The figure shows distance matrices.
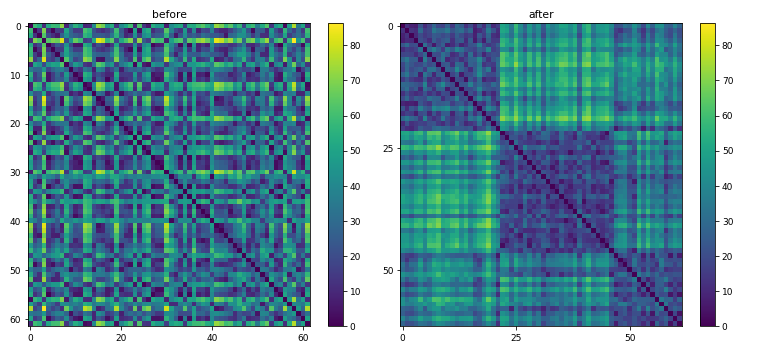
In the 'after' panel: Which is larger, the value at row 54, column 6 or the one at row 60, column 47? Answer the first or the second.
the first
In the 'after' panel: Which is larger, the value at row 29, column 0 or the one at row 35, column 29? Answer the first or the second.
the first
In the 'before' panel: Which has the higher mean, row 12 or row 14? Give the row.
12
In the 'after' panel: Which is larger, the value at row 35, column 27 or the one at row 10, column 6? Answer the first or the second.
the first
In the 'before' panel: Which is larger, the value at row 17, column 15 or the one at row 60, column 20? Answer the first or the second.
the first
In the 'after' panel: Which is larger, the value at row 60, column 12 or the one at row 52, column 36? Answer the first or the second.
the second
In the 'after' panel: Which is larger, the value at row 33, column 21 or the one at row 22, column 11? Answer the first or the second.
the second
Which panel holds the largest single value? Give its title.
before
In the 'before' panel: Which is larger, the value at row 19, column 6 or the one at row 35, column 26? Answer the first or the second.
the first
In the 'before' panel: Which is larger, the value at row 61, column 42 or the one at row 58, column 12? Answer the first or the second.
the second
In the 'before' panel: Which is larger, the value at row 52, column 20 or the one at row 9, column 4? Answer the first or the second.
the first
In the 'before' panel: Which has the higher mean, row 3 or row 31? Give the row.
3
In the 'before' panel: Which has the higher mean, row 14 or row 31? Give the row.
31
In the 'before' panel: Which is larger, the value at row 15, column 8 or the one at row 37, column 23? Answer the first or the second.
the first
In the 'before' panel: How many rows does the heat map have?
62
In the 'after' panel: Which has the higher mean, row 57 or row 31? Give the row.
57
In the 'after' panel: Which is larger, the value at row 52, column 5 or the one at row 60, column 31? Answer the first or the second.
the first
